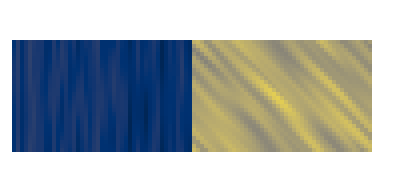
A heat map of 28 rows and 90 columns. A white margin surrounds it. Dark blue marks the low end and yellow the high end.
The table splits into one row of 2 panels. Panel 1,1: very low, streaked downward, faint in contrast. Panel 1,2: high, slanting down to the right.
